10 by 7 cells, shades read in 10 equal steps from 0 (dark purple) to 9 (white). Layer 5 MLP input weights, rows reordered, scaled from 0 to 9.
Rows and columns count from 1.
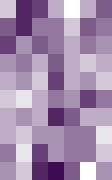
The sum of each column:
51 51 42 34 53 50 55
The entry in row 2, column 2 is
1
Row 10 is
5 7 1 0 3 9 5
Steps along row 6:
up down down up down up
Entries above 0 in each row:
7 7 7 7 7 7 7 7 7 6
